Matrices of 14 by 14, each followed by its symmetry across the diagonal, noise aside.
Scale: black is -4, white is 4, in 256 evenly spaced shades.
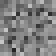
symmetric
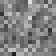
neither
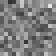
neither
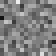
antisymmetric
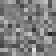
antisymmetric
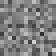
antisymmetric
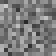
neither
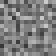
antisymmetric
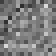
symmetric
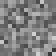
symmetric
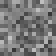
symmetric
